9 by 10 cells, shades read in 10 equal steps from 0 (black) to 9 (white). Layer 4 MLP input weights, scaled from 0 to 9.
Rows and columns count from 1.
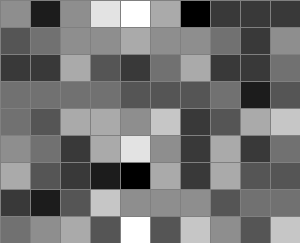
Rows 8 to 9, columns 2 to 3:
1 3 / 5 6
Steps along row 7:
down down down down up down up down same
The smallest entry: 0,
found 2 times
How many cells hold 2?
16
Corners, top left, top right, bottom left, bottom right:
5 2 4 7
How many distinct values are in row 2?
5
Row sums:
40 44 33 33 49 44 32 39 52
